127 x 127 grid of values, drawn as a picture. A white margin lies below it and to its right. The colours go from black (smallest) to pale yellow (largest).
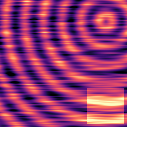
Odd patch: higher, in the bottom right. Ninth with the highest average: bottom right. Rings: centred on the top right.
